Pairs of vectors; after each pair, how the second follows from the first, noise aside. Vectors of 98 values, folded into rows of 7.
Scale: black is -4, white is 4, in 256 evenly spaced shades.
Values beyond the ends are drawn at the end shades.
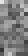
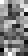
scaled up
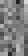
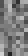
reversed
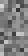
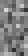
shuffled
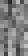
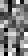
scaled up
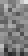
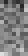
reversed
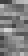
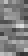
reversed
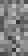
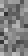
wrapped around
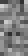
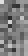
shuffled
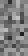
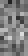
sign-scrambled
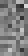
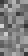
shuffled
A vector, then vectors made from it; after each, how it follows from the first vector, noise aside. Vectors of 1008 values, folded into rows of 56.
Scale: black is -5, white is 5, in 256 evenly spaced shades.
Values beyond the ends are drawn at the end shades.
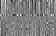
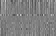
shrunk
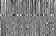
copied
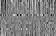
negated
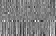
reversed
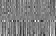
reversed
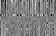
negated
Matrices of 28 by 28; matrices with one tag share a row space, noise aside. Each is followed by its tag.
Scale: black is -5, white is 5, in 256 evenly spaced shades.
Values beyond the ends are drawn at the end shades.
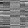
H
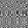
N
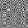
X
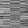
H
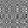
N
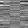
H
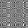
X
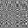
N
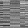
H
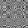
X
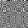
X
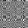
X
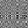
N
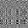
N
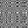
N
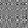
N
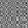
N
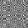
X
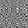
N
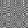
X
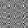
X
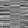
H
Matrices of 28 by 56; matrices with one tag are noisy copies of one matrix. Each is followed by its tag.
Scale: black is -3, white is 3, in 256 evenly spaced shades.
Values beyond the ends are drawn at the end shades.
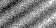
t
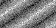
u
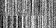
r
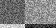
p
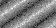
u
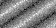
u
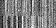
r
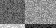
p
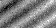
t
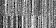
r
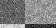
p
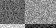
p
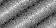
u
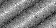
u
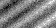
t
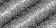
u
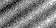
t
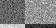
p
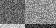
p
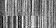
r
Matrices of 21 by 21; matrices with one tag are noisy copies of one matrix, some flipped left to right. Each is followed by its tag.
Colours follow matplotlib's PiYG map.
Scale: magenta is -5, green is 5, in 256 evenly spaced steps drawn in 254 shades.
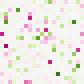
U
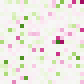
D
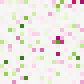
D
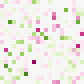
U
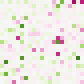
D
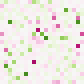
U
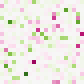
U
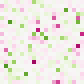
U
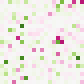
D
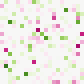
U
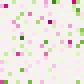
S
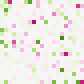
S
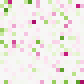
S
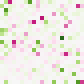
S
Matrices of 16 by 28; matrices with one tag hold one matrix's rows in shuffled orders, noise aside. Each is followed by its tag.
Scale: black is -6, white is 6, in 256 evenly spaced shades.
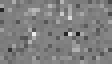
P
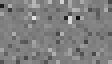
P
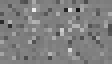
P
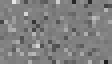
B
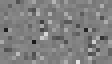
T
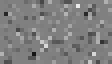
T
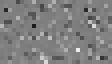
T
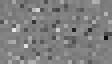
B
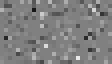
T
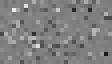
B
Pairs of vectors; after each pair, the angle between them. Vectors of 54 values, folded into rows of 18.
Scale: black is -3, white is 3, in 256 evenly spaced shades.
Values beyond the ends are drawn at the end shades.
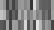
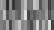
partly aligned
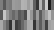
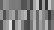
nearly opposite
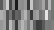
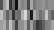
nearly parallel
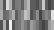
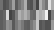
orthogonal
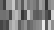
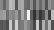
partly aligned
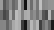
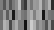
partly aligned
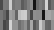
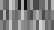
partly aligned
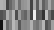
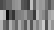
partly opposed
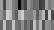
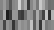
nearly opposite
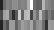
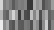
nearly opposite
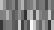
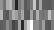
partly aligned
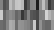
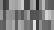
nearly parallel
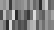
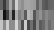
partly opposed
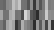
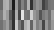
partly opposed
